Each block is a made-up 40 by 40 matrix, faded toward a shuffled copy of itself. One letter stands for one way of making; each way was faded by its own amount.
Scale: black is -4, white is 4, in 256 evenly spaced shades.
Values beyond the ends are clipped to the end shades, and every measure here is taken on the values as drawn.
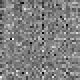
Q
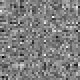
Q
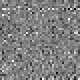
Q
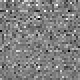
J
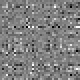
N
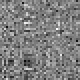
Q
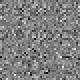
Q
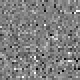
J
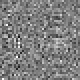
Q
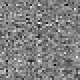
Q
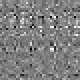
N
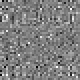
Q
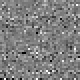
J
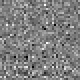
Q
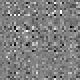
N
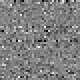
J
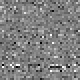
J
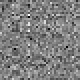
Q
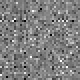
Q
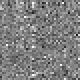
Q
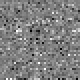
J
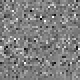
J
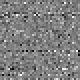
J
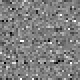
J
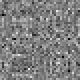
Q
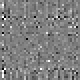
N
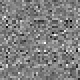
Q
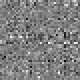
Q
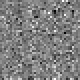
Q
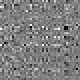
N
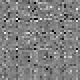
N
